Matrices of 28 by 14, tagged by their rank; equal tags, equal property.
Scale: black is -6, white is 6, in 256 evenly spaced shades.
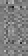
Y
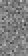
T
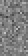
T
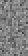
T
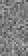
T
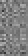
Y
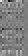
Y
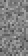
T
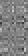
Y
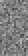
T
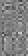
Y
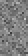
T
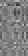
Y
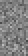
T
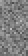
T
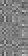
Y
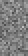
T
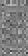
Y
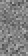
T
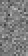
T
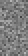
T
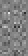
Y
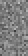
T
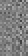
Y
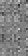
Y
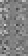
Y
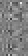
Y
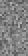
T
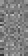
Y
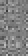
Y
